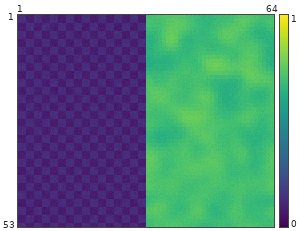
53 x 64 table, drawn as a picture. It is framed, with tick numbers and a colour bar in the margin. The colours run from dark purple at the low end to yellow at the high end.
The table splits into one row of 2 panels. Panel 1,1: very low, checkered, faint in contrast. Panel 1,2: high, blotchy, faint in contrast.
